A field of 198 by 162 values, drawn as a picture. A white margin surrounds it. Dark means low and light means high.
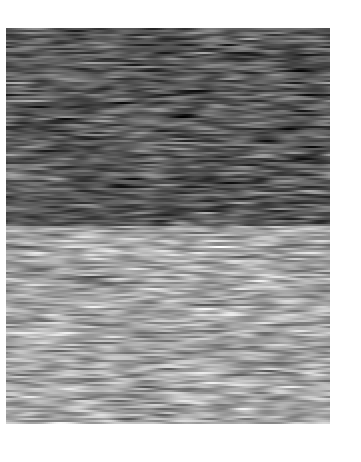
Seam: horizontal, 50% of the way down, the bottom part higher. Average level on the scale: 50%. Grain: streaks across.
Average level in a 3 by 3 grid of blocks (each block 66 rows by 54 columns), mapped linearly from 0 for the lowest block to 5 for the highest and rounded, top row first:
0 0 0 / 2 2 2 / 5 5 5
